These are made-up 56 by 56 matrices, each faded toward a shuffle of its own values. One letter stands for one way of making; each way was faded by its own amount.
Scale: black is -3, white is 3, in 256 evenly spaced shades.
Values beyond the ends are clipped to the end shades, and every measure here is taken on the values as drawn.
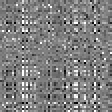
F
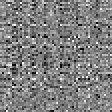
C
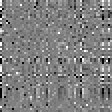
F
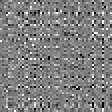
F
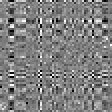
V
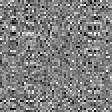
C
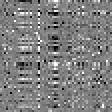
F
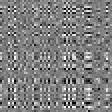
V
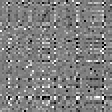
F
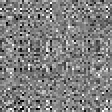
C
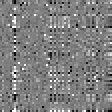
F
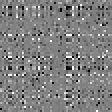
F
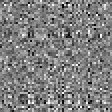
C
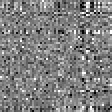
C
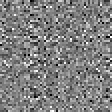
C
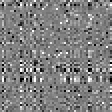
F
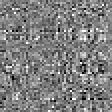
C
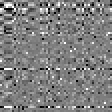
F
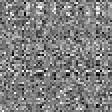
C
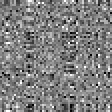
C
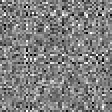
C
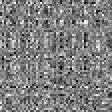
C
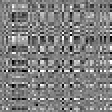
V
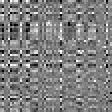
V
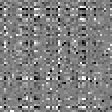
F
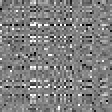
F
